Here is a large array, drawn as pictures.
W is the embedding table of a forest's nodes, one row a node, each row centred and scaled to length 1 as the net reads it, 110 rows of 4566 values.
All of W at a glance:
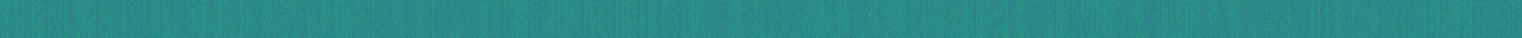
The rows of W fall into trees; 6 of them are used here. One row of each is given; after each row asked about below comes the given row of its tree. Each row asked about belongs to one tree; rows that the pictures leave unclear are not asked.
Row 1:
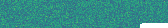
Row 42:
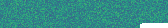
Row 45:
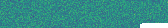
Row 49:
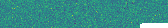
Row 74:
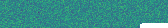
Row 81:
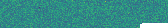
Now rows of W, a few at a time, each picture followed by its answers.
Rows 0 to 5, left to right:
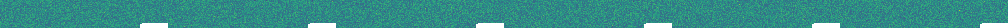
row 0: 74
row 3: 45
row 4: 49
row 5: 1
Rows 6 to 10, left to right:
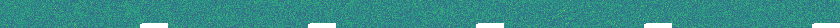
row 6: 49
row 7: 1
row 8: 42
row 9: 74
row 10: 81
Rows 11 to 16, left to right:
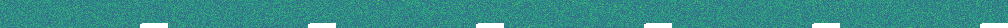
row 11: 74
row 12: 42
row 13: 81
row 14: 81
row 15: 1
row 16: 74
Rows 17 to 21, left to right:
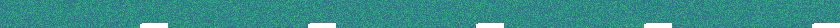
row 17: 49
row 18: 74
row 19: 45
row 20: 81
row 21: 45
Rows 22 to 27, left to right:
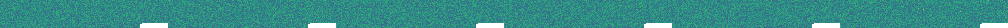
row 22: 45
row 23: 42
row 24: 74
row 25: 74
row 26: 42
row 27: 1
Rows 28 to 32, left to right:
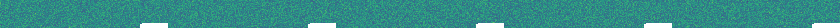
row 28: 74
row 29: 42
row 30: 45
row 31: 45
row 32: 42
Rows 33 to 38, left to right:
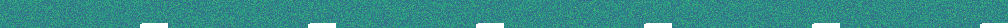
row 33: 1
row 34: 45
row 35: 74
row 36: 1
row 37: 42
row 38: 45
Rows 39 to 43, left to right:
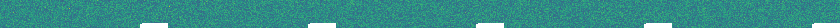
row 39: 81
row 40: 45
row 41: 42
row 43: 81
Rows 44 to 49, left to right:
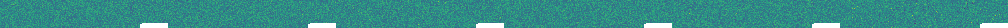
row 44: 81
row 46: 81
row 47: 42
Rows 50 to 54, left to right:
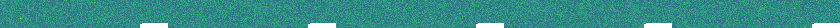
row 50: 42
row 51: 81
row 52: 74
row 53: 49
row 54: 81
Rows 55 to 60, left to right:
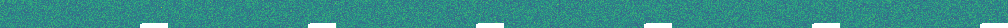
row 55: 1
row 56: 42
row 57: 74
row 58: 45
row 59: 45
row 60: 74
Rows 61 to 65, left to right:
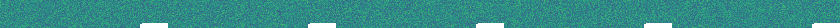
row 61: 74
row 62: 74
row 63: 45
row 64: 42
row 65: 81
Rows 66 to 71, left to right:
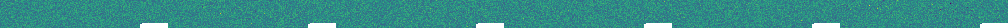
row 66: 45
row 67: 1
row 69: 45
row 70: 45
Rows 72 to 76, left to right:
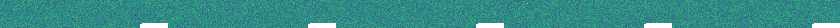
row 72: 1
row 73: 49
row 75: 45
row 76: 42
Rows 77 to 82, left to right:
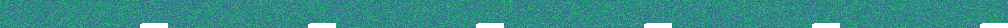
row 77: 74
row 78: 45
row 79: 81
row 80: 74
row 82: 42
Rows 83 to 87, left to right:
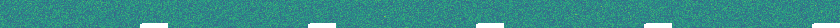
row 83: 1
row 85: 74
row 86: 74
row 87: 42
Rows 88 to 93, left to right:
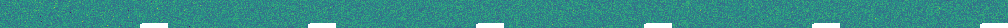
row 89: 74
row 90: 74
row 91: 81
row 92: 42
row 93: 81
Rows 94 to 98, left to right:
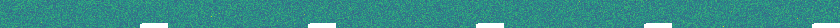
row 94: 1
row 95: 42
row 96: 45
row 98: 42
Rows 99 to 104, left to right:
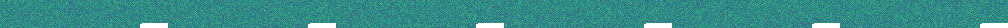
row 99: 1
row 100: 42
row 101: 45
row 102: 42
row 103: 45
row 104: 49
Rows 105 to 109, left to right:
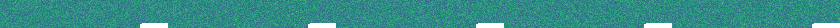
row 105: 1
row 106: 74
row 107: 45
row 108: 45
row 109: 74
